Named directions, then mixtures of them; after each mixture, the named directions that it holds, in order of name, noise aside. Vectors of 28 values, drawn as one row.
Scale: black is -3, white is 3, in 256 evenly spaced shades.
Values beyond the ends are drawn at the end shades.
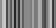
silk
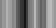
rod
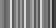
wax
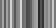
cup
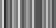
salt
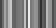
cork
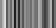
silk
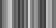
cork, rod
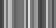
cork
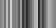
cup, rod, wax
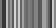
silk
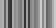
cork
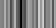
cup, rod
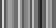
cork, cup, salt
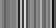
silk, wax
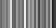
cork, wax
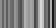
cup, wax
